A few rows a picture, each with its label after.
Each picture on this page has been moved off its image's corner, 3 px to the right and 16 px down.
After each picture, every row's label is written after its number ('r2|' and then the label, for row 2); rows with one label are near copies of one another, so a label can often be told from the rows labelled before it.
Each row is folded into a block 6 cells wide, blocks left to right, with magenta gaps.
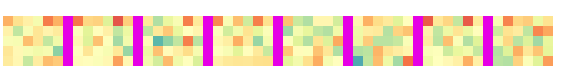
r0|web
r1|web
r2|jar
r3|web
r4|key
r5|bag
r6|web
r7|bag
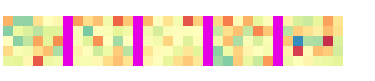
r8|key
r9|web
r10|web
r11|bag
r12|jar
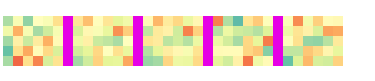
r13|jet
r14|bag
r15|bag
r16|key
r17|bag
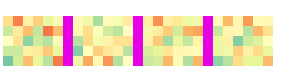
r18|bag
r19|jet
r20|bag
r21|bag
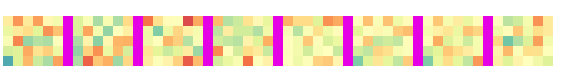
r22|bag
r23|jet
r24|web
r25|key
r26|web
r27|bag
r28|bag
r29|jar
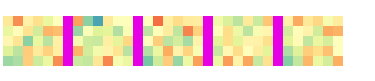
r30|bag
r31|key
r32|bag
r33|jet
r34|bag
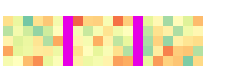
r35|key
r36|web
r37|jet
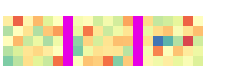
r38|bag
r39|jet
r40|jar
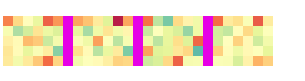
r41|web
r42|web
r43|key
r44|web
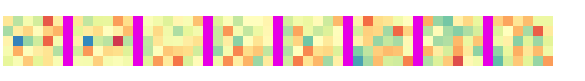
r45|jar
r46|jar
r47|jet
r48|jet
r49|jet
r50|bag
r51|key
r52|bag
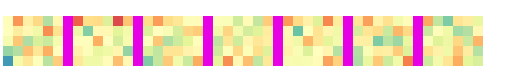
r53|bag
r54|web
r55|bag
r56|jet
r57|web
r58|bag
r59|key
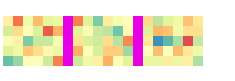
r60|bag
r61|key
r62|jar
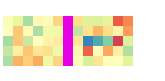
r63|jet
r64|jar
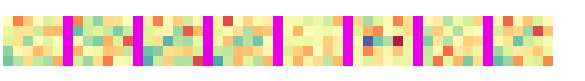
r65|bag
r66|key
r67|bag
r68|bag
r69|jet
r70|jar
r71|jet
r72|bag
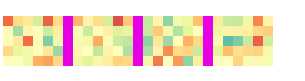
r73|web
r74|web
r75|jet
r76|jar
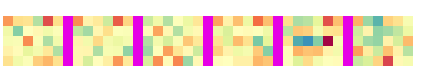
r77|web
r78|web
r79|jet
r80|web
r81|jar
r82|key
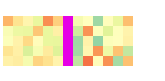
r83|web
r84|jet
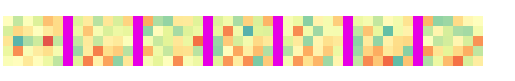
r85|jar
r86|jet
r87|key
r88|jet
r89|jet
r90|jet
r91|key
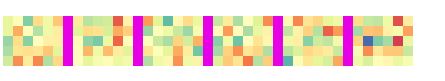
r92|jet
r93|jar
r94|key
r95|jet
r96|bag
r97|jar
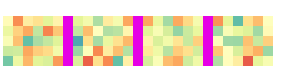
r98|bag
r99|jet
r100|key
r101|key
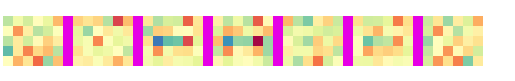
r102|jet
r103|web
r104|jar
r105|jar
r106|key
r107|jar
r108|jet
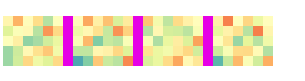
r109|bag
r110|bag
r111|key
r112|bag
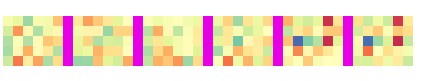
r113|jet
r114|bag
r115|jet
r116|jet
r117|jar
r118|jar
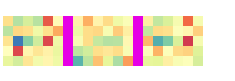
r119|jar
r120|bag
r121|jar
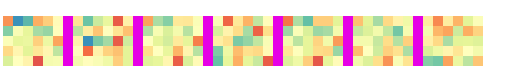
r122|key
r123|jar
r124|key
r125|bag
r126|key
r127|key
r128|bag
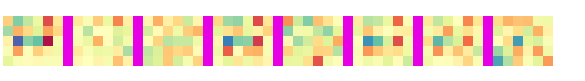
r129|jar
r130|web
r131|bag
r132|jar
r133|key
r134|jar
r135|jar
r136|bag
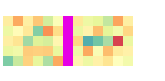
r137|bag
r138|jar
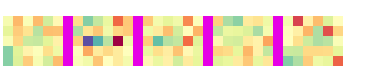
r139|bag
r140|jar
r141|jar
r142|key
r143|bag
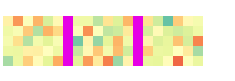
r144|bag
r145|jet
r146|key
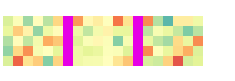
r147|jet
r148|web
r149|key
